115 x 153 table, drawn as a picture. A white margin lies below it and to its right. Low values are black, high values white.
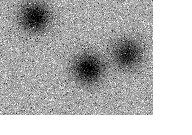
There is no overall slope. There are three dips. Neither half mirrors the other. No row or column stands out.
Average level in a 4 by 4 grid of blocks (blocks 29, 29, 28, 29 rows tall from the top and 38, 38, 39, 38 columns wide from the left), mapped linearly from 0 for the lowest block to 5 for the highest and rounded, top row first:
2 3 5 5 / 4 4 4 2 / 5 4 0 3 / 5 5 5 5
